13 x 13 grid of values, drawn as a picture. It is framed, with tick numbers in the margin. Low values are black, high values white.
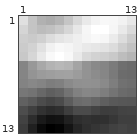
Seam: horizontal, 40% of the way down, the top part higher. Slope: up to the top. Lone odd cells: none. Calmest part: bottom right.
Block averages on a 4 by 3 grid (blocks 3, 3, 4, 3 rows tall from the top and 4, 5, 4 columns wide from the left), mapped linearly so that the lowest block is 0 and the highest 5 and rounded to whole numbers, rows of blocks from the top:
455 / 443 / 222 / 001
